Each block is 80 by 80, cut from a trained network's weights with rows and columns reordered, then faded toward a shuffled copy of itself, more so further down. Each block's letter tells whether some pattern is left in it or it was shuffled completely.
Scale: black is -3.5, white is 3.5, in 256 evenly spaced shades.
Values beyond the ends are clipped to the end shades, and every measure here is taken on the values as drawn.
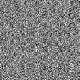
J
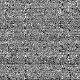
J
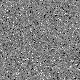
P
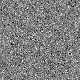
P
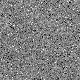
P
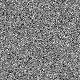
P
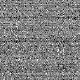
J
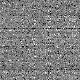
J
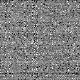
J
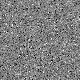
P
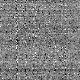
J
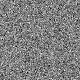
P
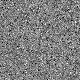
P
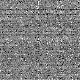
J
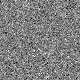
P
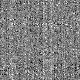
J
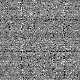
J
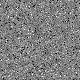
P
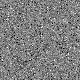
P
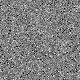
P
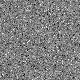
P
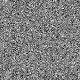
J
